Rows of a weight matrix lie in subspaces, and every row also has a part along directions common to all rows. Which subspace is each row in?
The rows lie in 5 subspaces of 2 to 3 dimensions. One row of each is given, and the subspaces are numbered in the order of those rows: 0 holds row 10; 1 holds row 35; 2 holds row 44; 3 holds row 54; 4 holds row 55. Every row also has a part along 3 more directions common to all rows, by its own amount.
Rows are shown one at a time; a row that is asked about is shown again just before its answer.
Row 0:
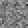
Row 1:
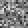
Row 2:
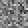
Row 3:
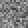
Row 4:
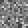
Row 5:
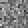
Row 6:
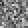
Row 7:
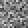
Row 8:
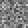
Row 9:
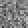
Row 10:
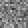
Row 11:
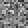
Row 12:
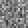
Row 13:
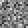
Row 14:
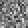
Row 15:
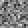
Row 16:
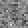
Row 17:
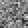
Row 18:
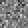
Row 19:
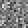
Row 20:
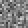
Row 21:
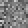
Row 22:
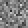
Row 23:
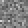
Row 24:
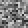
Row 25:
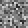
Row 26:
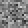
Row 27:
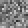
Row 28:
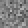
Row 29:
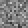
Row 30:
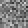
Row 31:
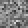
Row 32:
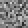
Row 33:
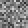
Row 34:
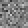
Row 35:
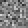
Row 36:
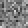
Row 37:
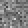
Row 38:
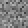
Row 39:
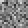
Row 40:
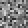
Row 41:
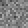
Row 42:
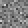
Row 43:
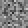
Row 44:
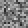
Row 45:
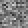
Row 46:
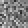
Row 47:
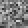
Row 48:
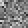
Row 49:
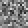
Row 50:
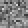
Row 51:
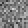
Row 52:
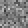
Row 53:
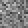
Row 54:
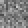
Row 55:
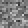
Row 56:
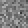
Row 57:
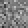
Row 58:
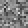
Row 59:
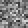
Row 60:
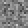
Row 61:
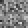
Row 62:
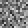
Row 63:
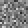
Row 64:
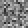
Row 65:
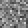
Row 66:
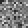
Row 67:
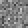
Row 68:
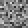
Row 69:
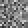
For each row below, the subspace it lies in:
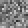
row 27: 4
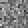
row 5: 2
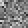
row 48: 3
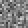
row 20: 1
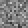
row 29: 0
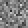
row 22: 0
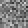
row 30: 0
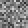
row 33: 0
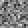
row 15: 1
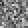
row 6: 4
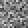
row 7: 0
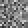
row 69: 3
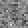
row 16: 4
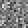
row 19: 1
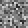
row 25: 3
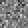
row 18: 1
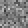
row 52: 2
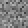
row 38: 0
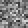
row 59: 4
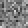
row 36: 4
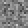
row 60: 2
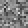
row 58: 2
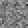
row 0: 1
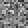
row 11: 2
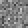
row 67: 1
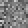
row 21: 3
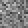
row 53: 2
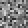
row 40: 2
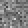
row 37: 2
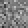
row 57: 3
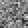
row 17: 4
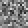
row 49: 2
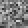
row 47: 4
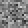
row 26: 4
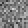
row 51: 0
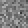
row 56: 3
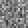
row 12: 1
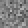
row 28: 0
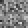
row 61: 3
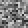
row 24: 4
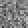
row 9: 3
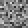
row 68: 0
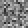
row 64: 2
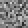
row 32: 0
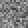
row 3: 0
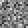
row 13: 1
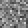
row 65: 0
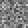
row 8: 1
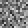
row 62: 0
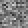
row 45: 2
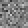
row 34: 1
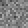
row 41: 1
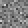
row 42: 3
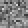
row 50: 4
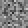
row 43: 2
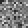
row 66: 1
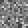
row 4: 1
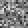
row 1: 2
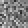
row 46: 3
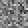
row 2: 2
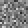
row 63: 3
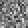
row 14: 4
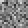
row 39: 1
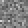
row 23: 3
